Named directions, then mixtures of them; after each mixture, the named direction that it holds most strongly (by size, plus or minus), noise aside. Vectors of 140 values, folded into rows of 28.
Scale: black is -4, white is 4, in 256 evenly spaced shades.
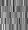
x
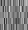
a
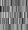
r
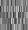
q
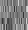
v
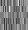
a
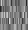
r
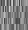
a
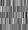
r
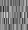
r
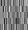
a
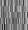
x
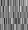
a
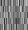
a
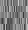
v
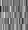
r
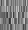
q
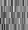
x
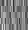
x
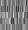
q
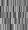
q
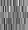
a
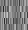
a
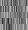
v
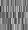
q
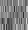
v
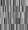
a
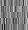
x
